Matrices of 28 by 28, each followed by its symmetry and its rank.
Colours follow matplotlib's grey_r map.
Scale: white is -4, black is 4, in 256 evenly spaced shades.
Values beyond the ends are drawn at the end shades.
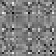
symmetric, rank three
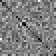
symmetric, rank five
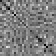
symmetric, rank five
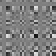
symmetric, rank two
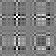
symmetric, rank one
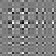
symmetric, rank one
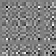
symmetric, rank two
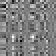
neither, rank three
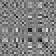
symmetric, rank three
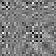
symmetric, rank three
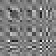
symmetric, rank two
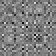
symmetric, rank three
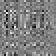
neither, rank three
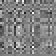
neither, rank three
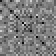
symmetric, rank five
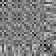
symmetric, rank three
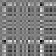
symmetric, rank one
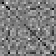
symmetric, rank five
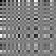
symmetric, rank one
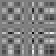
symmetric, rank one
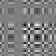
symmetric, rank one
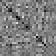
symmetric, rank five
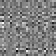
neither, rank three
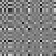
symmetric, rank two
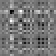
symmetric, rank two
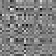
neither, rank three
